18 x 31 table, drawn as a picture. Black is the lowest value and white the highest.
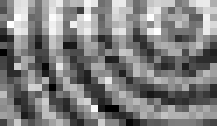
Odd rows or columns: none. Mirror symmetry: none. Seam: horizontal, 30% of the way down, the top part higher. Rings: centred on the top right.
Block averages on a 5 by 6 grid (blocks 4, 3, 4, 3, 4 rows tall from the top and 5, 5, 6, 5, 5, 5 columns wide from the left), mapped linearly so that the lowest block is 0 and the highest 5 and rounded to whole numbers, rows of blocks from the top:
5 5 5 5 5 5 / 2 2 2 2 3 3 / 1 1 1 2 1 0 / 2 2 1 1 1 1 / 1 2 1 1 2 2
